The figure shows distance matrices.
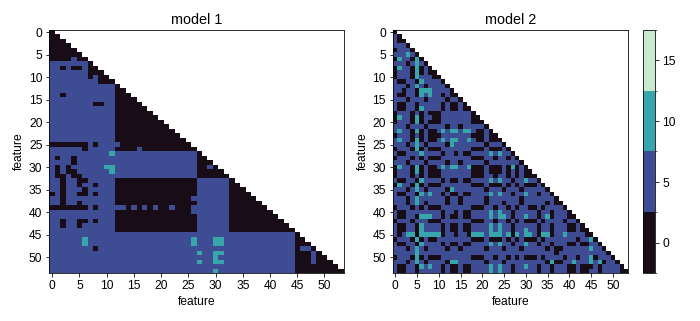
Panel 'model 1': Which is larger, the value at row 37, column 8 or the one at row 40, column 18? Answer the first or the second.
the first
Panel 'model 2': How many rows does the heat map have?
54
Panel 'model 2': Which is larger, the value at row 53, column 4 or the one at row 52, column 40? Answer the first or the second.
the first
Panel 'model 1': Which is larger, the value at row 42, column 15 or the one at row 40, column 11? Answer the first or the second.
the second
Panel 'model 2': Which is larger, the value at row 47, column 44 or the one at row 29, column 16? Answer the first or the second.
the second
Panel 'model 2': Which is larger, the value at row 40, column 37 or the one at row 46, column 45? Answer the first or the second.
the second
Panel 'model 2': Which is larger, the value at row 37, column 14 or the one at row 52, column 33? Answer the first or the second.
the first
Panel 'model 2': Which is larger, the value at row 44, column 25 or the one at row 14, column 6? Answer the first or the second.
the second
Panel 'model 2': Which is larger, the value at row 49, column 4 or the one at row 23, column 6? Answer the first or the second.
the first
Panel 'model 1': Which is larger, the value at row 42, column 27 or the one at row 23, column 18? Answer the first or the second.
the first
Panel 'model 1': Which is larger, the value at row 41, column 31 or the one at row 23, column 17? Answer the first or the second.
the first
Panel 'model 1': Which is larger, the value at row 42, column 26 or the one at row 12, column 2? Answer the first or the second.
the second
